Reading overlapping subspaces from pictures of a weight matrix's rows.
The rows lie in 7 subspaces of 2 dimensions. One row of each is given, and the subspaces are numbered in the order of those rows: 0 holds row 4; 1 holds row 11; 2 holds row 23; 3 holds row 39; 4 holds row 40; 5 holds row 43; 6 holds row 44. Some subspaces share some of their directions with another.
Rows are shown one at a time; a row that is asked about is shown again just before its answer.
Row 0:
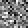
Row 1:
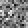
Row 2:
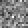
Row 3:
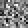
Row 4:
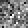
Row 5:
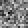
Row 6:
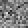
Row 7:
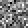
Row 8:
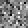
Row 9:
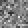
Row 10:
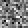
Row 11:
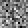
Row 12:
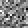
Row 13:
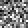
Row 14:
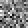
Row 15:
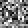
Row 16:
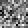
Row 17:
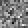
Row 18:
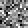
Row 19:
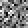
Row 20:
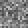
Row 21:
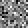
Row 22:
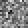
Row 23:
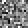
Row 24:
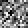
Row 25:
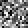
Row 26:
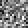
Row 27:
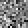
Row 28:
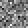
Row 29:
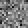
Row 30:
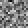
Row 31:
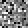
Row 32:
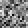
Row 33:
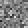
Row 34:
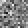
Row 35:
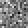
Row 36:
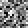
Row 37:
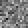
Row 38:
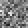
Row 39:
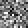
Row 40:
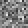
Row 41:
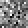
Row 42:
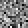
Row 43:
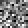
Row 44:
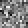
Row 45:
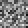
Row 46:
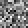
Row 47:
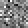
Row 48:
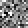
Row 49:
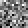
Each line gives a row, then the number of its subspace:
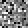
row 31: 2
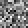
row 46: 6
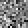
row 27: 5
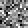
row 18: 0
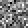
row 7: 6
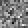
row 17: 1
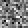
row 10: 1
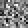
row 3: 1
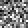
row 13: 4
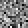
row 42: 5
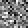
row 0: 3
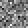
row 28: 6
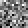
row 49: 5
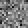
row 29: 0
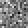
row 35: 0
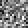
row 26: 2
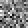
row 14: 4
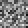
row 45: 6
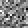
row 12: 2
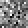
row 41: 0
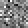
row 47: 1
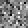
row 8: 0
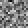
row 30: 6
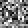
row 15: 4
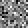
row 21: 3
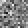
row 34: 2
